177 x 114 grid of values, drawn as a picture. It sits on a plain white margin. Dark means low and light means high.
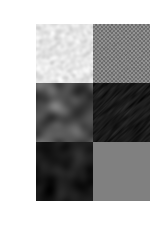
It is made of 3 by 2 panels. Panel 1,1: very high, blotchy, faint in contrast. Panel 1,2: middling, checkered. Panel 2,1: low, smooth. Panel 2,2: very low, slanting up to the right, faint in contrast. Panel 3,1: very low, smooth, faint in contrast. Panel 3,2: middling, flat.
